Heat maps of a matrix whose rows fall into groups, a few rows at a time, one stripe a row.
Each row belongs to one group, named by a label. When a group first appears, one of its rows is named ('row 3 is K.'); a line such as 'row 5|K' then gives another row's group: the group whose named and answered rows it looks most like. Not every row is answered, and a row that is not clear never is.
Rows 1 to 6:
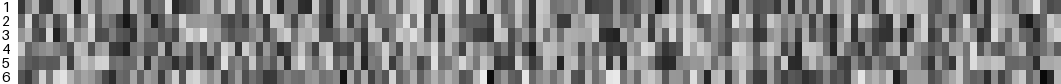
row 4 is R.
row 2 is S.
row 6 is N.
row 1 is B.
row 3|S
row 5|R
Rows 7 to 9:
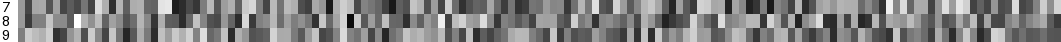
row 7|B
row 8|R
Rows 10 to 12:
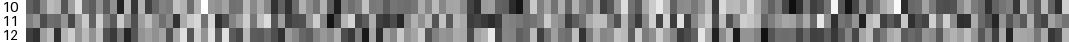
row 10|N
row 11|S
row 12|N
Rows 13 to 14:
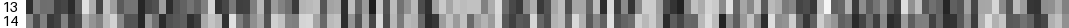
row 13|R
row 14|R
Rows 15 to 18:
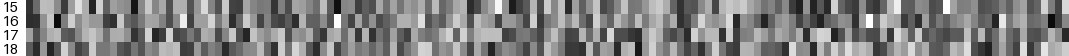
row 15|N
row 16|N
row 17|R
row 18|B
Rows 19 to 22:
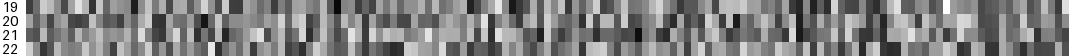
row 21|B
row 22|S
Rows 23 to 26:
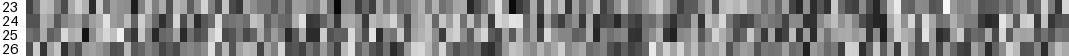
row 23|N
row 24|B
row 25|B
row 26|S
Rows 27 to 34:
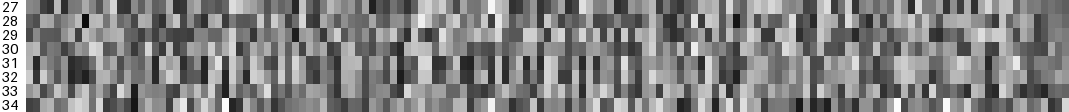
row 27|R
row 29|R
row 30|S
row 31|B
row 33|S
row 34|N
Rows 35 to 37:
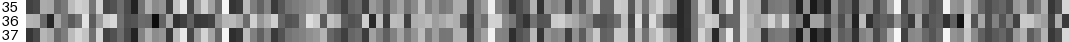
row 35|N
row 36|R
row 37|N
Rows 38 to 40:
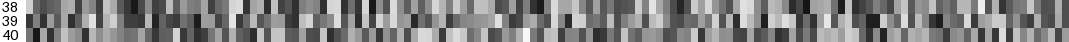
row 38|R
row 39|R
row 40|B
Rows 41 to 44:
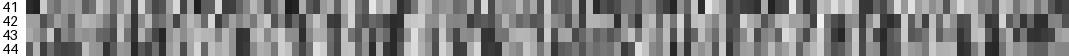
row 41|B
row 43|S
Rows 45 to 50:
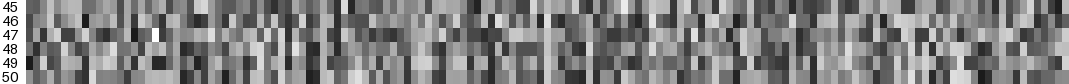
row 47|S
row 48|B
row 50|B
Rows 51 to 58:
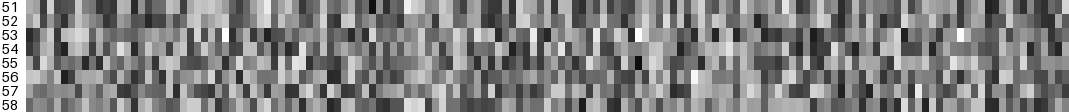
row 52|S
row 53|N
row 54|N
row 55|B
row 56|S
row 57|R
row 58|S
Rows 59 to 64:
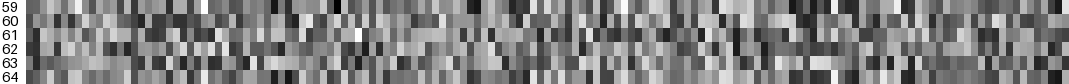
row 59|N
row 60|R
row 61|B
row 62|N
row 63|R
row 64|N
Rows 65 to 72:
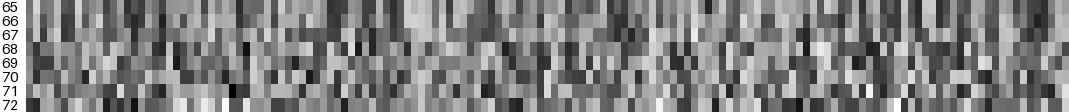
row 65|S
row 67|S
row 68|R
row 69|R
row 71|S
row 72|N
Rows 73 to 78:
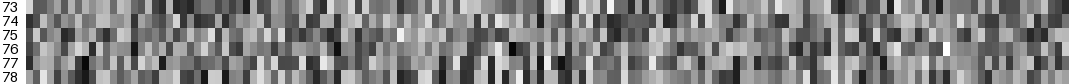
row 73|R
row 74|B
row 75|S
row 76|N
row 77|B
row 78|B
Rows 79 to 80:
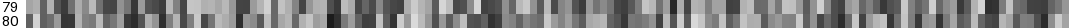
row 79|S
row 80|S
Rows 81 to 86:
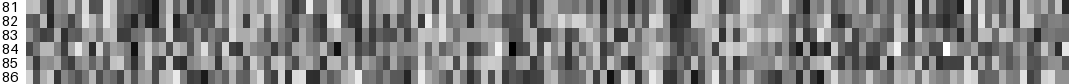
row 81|R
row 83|R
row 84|N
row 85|R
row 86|B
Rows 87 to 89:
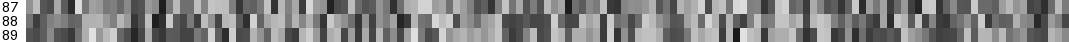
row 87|S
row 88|R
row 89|R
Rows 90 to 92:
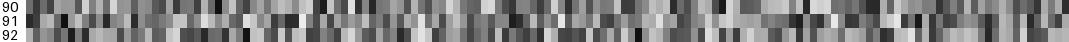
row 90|R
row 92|B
